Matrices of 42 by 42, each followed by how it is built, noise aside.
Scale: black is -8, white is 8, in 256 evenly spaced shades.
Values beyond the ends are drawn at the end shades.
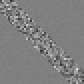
banded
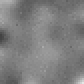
smooth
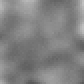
smooth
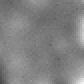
smooth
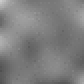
smooth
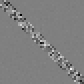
banded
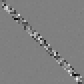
banded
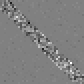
banded
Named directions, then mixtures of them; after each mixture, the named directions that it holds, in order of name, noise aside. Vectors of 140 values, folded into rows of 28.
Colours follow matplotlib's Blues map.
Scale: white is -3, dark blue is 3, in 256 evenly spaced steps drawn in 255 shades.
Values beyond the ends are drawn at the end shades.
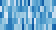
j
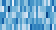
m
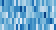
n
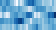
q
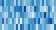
n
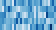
m, n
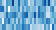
m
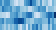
q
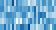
m, n, q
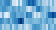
q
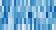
j, m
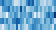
m, n, q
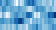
q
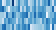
m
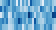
j, q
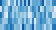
j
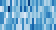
j, m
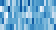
j, m, n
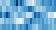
q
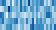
j, m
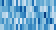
n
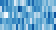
j, n, q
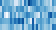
j, q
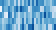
j, n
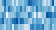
m, q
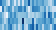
j, n, q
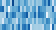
m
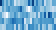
j, n, q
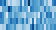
j, m, q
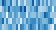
m, n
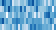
m, n, q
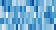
m, n, q
